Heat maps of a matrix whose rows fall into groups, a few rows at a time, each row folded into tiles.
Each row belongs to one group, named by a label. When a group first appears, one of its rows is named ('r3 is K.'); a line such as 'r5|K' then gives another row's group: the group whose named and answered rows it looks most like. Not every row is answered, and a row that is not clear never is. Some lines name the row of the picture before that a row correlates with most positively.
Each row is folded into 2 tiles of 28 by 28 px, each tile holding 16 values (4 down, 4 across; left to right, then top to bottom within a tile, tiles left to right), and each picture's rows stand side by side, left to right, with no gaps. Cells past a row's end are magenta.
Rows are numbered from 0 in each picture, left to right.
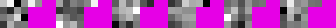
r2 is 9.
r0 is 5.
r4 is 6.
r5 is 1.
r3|9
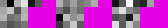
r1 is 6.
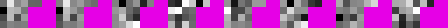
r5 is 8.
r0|1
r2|8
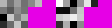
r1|5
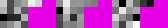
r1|1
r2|8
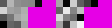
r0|9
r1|8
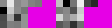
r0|1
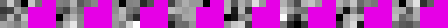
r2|8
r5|6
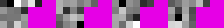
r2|8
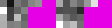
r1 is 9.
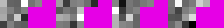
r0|5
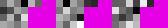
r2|9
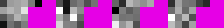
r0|9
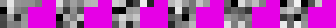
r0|1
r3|1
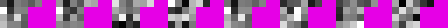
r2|6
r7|8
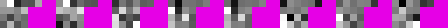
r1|9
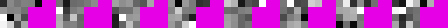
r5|5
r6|9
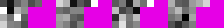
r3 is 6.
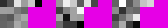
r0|9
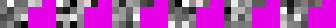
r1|5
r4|1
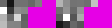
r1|6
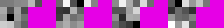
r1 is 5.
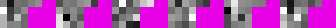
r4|1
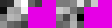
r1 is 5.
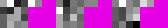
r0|5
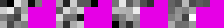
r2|9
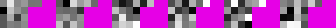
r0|1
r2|8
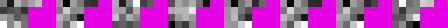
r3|9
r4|8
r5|8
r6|8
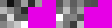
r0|8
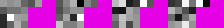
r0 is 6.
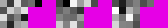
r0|8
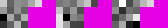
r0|6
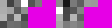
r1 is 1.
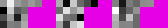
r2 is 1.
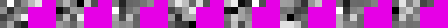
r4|5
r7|1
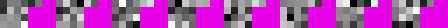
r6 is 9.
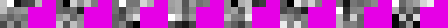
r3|6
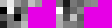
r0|1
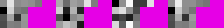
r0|1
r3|1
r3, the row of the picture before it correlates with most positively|0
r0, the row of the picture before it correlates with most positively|0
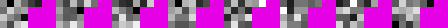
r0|8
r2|8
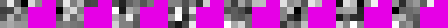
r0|5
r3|6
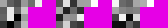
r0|6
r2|6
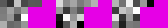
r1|6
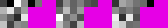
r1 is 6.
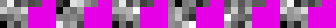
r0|9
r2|9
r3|8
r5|9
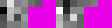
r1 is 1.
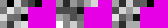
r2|8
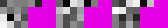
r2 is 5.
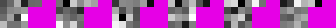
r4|5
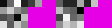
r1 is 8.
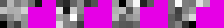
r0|9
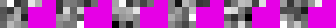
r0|5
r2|9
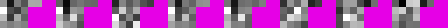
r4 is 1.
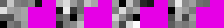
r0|9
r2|8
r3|1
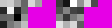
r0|1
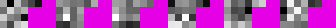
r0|8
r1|6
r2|6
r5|1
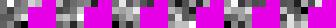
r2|9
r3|8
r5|8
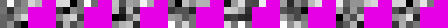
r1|5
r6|6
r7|5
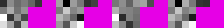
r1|8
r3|8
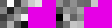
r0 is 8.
